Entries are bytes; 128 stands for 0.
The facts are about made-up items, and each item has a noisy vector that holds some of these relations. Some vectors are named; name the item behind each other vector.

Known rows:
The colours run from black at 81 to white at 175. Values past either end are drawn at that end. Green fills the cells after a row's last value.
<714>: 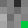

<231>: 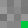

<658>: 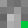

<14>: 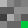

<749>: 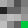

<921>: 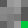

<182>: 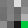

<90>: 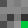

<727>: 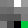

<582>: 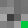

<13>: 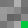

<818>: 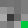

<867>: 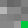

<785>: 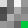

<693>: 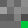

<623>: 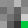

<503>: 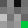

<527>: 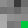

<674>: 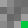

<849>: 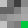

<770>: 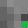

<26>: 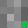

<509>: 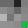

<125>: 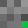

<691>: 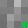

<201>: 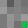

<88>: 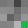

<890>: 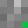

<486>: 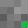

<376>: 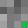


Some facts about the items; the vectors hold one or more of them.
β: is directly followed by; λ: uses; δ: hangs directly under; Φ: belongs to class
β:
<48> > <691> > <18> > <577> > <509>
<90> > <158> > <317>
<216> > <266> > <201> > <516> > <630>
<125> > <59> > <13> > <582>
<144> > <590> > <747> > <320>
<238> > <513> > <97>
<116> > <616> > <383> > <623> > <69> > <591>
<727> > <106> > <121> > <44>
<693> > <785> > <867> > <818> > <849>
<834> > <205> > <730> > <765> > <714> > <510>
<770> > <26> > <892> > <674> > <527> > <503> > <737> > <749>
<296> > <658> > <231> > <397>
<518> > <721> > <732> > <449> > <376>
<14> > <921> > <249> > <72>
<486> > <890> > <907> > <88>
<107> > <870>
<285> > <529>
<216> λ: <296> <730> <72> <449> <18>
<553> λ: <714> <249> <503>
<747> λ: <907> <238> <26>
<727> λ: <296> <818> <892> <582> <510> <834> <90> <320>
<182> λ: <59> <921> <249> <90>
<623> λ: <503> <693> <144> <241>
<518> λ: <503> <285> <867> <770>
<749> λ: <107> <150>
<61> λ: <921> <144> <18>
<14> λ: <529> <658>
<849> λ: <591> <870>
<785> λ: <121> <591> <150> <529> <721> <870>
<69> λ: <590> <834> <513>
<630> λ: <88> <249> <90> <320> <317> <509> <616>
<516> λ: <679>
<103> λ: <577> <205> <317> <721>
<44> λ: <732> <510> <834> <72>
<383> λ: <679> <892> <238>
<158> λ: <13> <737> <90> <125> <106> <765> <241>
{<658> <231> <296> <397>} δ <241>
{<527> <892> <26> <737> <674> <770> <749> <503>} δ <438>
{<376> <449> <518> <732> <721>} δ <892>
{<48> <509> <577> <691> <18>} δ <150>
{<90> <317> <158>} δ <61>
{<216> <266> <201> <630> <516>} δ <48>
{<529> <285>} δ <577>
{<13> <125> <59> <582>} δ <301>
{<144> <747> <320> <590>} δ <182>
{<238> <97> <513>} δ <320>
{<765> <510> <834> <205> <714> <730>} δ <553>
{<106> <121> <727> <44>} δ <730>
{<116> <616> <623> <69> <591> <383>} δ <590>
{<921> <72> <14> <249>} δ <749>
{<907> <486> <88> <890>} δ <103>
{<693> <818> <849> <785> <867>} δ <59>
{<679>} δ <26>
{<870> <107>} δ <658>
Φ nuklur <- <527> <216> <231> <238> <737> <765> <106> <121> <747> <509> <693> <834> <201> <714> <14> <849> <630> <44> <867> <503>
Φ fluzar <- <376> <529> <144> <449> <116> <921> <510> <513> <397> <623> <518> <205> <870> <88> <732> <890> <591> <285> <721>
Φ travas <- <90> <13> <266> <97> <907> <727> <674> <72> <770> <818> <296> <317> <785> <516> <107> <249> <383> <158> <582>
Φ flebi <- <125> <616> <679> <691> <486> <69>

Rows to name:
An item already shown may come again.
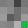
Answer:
<88>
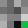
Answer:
<630>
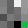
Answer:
<216>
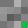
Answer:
<13>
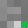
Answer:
<317>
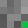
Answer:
<48>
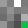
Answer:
<383>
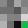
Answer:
<630>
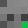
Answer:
<296>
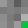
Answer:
<397>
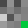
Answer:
<510>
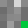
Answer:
<266>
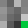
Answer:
<44>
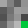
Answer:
<107>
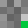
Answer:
<516>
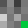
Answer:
<737>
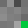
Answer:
<679>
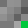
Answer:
<732>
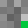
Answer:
<516>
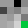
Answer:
<591>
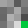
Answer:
<721>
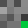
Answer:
<834>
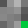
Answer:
<921>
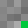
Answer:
<907>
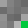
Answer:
<674>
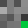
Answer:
<834>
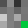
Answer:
<737>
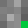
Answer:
<26>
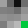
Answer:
<577>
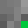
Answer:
<285>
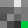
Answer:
<518>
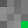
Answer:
<241>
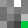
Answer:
<383>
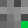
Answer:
<238>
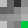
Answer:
<849>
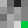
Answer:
<121>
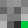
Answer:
<69>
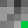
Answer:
<320>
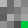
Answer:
<103>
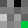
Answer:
<503>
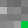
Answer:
<867>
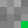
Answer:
<97>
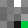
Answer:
<158>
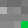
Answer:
<867>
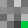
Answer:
<747>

